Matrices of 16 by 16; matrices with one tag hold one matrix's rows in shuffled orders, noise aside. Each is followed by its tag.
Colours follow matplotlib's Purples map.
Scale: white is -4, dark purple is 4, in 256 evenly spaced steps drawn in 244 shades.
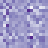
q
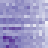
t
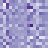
q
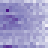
t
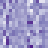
q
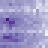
t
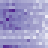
t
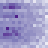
t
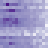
t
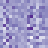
q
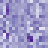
q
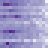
t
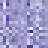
q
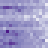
t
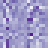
q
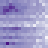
t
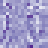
q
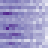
t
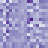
q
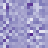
q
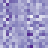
q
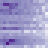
t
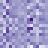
q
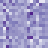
q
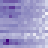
t
